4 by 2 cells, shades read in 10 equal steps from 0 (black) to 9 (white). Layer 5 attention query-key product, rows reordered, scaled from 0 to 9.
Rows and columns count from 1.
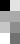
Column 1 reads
0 6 7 9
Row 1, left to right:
0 8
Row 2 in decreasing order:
6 6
